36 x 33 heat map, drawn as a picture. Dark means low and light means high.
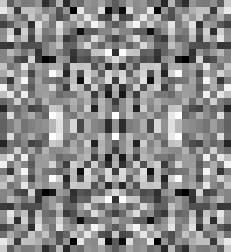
Seam: none. Slope: none. Stripes: none. Grain: fine. Histogram: bell-shaped. Mirror symmetry: left to right and top to bottom.
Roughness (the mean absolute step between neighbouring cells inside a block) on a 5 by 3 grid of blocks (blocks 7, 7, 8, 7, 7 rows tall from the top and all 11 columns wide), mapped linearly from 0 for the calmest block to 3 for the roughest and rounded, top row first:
1 2 1
1 3 1
0 1 0
1 3 1
1 2 1
